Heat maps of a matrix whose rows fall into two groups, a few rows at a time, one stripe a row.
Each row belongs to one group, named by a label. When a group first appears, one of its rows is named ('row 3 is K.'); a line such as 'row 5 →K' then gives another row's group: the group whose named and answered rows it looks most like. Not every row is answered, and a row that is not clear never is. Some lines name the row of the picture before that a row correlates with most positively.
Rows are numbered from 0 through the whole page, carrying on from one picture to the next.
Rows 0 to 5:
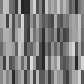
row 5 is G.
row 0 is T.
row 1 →G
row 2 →G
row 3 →G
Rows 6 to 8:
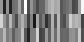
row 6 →T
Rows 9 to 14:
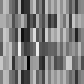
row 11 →T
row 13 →G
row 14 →T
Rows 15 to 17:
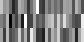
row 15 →G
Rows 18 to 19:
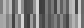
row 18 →G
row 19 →G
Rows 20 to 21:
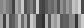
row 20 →G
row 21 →T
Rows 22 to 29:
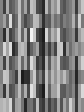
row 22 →T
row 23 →G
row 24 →T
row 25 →G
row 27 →T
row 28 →T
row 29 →G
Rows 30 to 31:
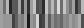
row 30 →T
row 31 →G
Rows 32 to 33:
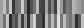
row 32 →G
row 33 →T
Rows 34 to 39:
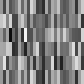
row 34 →T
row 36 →T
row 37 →G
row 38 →G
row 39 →T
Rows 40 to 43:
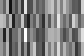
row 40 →T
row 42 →T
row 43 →T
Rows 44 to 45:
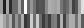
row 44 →T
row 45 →G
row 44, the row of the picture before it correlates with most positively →42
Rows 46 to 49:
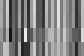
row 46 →T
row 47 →T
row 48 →T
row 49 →T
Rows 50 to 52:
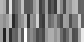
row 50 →G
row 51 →G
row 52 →T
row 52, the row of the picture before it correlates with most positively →48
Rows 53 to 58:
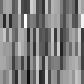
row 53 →T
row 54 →T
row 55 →G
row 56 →G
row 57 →G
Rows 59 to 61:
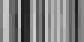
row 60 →T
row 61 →T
